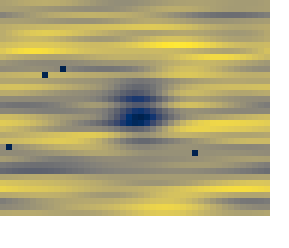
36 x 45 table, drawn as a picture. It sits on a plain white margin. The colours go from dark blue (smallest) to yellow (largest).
The bottom middle is the calmest part. One dip sinks in the centre. The centre is the roughest part. There are four isolated cells, each far lower than the cells round it. The centre is the ninth with the lowest average. There is no overall slope.
